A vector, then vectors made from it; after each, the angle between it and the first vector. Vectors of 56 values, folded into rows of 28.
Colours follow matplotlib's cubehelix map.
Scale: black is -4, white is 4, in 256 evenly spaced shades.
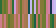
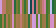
nearly opposite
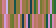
partly opposed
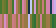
nearly parallel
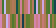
partly opposed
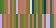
partly aligned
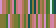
nearly opposite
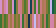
nearly opposite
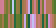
partly opposed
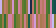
nearly opposite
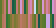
partly aligned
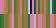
nearly opposite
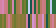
nearly opposite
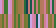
partly opposed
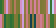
partly aligned
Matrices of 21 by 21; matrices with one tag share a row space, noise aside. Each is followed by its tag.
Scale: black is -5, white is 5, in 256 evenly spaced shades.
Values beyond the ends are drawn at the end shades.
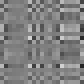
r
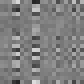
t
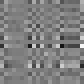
r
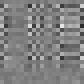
r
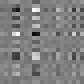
t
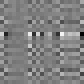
r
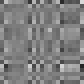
r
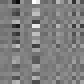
t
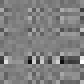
r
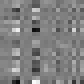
t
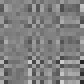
r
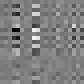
t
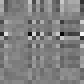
r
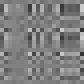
r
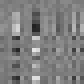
t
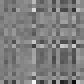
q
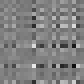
q
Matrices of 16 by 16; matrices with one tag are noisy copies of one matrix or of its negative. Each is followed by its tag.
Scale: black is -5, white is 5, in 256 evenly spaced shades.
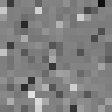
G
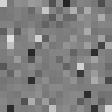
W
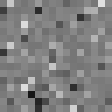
G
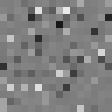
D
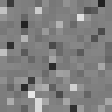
G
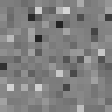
D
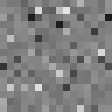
D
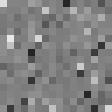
W
